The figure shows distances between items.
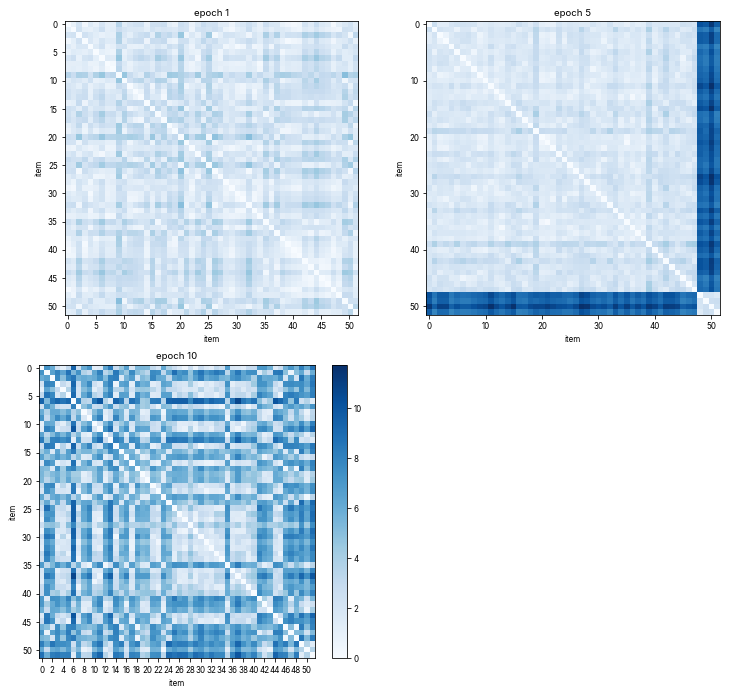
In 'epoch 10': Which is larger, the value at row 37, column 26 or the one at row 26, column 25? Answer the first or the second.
the second
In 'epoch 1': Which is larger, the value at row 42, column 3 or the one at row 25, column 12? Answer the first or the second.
the second
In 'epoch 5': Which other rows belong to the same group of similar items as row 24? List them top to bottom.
0, 1, 2, 3, 4, 5, 6, 7, 8, 9, 10, 11, 12, 13, 14, 15, 16, 17, 18, 19, 20, 21, 22, 23, 25, 26, 27, 28, 29, 30, 31, 32, 33, 34, 35, 36, 37, 38, 39, 40, 41, 42, 43, 44, 45, 46, 47
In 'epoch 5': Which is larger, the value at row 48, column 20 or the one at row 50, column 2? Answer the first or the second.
the second
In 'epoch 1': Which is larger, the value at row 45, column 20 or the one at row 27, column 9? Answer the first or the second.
the second
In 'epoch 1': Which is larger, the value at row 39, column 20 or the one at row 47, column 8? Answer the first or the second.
the first
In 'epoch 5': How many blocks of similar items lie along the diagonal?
2
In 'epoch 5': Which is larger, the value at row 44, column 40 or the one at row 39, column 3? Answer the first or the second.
the second
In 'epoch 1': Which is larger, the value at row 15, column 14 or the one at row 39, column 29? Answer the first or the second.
the first
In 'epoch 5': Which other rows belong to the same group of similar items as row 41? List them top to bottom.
0, 1, 2, 3, 4, 5, 6, 7, 8, 9, 10, 11, 12, 13, 14, 15, 16, 17, 18, 19, 20, 21, 22, 23, 24, 25, 26, 27, 28, 29, 30, 31, 32, 33, 34, 35, 36, 37, 38, 39, 40, 42, 43, 44, 45, 46, 47
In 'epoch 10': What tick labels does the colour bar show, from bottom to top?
0, 2, 4, 6, 8, 10
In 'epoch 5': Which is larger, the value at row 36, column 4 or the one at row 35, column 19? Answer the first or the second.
the second
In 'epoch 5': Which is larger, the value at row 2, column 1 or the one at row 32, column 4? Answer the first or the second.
the first
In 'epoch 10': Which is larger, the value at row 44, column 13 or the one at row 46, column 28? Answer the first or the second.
the first
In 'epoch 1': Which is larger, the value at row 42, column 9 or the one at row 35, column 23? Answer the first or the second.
the second
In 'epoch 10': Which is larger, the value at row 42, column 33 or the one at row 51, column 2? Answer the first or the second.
the second
